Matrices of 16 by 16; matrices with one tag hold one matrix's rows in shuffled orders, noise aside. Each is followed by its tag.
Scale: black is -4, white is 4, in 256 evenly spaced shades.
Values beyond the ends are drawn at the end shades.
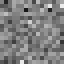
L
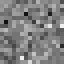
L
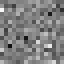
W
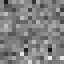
L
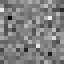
W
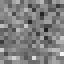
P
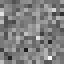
W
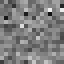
L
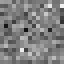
L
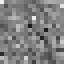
P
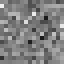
P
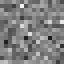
L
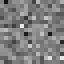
L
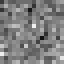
P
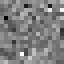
L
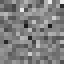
L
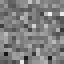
L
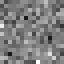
W
